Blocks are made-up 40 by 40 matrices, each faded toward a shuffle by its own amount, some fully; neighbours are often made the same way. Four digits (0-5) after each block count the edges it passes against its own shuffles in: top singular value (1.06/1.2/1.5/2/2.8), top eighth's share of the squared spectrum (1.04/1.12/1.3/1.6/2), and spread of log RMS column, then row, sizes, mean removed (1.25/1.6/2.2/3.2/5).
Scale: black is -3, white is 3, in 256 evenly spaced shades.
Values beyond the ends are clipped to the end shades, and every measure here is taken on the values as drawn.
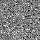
0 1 0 0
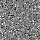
0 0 0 0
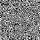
2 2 0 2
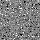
2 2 0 1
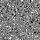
1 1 0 0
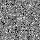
0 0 0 0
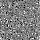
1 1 0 0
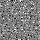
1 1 0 0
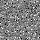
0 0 0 0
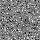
1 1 0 0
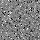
0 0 0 0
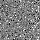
0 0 0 0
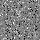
0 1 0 0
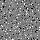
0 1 0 0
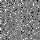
3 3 1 0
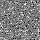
1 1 0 0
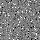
1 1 0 0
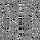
4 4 2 1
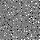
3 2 1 0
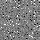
2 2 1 0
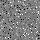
0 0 0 0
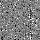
1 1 1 0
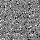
0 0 0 0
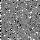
2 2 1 0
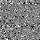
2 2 0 2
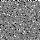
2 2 0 1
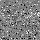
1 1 0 2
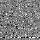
2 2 0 3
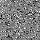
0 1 0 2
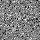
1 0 0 1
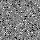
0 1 0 0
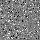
1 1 0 1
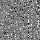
2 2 2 0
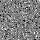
0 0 1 0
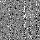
1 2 2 0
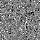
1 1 1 0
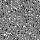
1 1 0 0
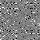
3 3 1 2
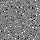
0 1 0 0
